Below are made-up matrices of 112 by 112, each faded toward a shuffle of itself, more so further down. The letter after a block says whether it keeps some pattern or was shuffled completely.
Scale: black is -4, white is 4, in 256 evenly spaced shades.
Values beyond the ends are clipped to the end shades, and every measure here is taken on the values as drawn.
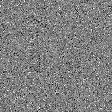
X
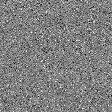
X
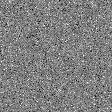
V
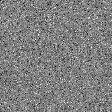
X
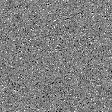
X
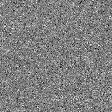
X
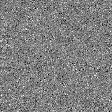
X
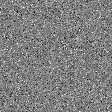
V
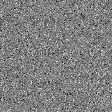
X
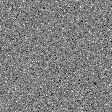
V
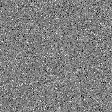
X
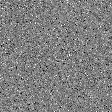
V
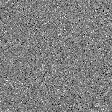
X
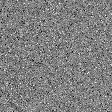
V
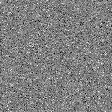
X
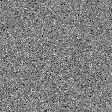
X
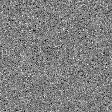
X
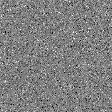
X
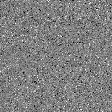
X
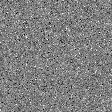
V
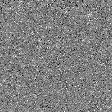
X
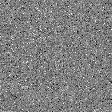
X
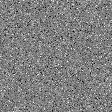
V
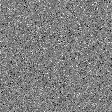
V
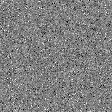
X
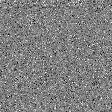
X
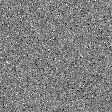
V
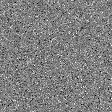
V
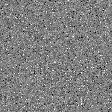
X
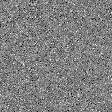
X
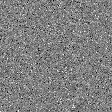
X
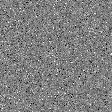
X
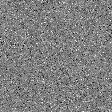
X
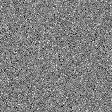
X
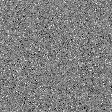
V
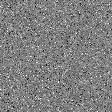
V
